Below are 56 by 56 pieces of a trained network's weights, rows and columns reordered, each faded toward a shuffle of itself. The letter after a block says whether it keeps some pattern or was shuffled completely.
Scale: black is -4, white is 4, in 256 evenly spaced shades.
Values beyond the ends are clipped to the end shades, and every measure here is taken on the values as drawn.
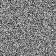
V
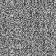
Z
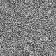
Z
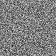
V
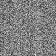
Z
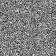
V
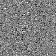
Z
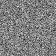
V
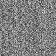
Z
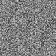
Z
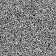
V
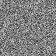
V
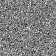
V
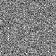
Z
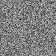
V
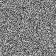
V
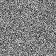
V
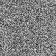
Z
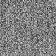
Z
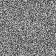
V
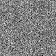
Z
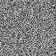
V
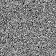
V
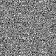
Z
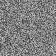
V
